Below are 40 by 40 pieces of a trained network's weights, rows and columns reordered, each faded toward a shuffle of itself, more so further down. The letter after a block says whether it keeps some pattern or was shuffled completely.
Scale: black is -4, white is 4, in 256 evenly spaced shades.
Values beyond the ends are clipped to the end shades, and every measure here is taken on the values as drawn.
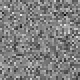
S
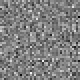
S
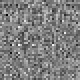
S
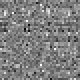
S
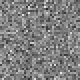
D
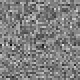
S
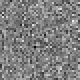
S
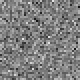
D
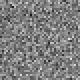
D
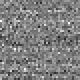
S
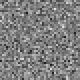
D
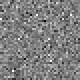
D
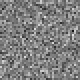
D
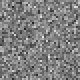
D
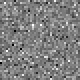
D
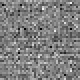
S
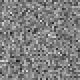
D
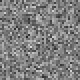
S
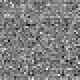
S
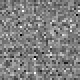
S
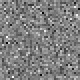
D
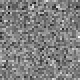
S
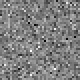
D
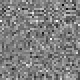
S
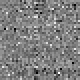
S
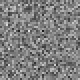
S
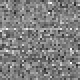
S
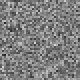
S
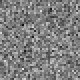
D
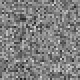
S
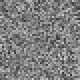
D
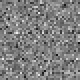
S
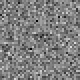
D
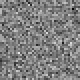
D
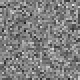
D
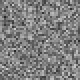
S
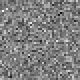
D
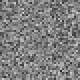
D
